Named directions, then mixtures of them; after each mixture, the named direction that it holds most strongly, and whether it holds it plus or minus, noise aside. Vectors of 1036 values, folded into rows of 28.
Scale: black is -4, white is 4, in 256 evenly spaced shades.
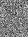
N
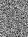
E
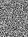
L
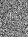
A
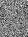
N, minus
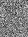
N, plus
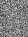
E, minus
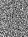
L, plus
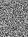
L, plus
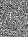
A, plus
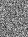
N, plus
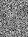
E, minus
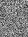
N, minus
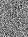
N, plus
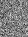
A, plus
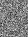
A, minus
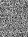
N, minus
